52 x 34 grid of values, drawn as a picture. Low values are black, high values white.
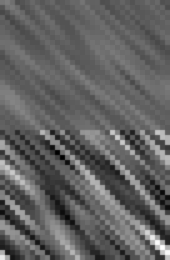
A few values lie far out on both sides of the bulk. A horizontal seam about 50% of the way down splits the table, and the top part is calmer. Streaks slant down to the right. No overall slope runs across the table. The halves do not mirror each other.
